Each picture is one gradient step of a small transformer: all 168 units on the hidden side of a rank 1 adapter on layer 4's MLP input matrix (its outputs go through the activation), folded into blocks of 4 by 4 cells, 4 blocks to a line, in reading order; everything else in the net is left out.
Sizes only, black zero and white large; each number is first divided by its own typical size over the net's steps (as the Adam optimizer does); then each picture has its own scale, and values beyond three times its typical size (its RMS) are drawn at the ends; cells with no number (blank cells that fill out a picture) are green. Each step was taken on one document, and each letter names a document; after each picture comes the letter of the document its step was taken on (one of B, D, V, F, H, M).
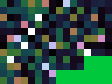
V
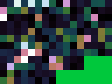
V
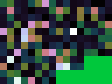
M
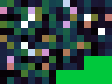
V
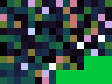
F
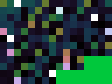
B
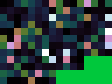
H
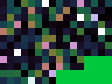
B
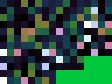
M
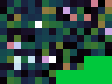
H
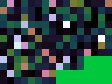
F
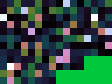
V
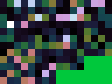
F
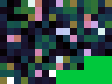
V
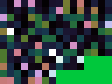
M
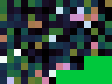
B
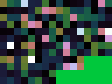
H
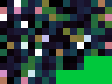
F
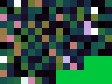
B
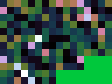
F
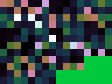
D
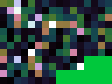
D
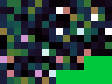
B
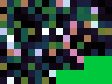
M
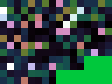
V
